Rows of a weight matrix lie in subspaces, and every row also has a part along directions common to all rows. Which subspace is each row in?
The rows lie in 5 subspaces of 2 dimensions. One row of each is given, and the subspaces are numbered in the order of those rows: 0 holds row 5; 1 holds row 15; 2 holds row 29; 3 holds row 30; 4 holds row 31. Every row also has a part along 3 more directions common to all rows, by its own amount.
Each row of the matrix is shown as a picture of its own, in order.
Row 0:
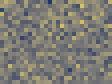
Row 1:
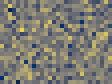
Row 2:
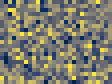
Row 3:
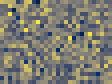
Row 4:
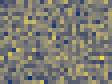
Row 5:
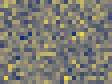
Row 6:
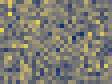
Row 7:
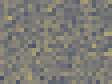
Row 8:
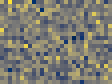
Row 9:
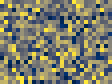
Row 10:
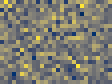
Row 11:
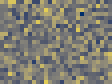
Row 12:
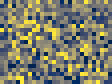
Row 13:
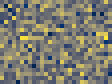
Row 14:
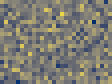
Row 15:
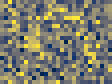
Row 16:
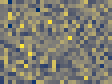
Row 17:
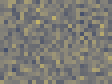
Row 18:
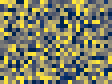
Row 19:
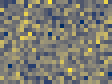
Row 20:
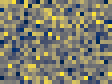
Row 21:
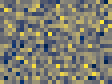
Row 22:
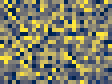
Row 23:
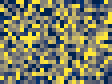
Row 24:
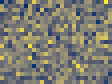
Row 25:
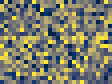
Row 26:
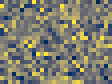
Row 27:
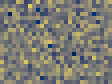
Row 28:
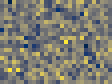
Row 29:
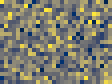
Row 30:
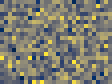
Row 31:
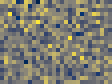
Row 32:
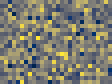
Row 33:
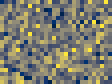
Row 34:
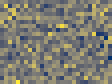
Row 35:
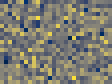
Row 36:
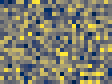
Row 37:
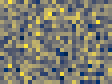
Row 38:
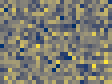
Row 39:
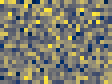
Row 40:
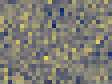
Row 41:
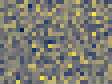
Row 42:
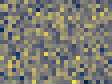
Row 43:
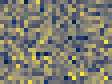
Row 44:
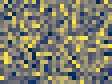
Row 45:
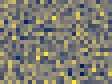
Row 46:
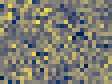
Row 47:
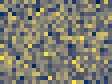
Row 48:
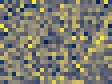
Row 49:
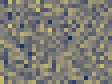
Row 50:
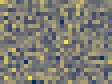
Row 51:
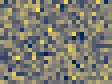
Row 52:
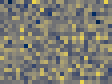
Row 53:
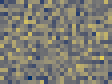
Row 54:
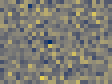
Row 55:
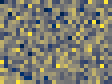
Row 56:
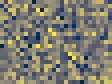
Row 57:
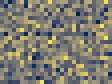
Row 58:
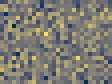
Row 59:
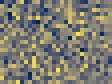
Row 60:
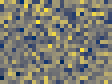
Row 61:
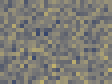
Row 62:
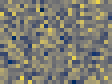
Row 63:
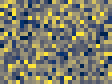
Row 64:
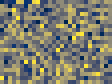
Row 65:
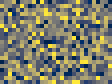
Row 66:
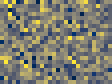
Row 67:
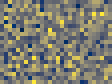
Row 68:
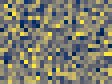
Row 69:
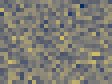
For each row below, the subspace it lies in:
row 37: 1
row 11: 2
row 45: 2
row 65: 4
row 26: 4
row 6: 1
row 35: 4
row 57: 3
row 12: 1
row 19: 0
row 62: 0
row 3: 1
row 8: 1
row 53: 3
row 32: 1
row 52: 1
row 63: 0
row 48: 4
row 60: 1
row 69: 0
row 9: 3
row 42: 3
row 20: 0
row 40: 2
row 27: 4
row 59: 1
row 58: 3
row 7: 4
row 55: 2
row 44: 4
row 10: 0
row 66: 0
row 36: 1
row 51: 0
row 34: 2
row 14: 2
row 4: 3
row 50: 3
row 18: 3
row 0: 0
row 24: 3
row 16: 2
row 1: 4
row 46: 4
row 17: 2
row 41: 4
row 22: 0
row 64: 1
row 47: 3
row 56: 0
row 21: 0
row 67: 3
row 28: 1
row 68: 4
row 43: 4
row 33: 2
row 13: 2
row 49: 2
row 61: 3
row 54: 4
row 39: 2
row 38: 0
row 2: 1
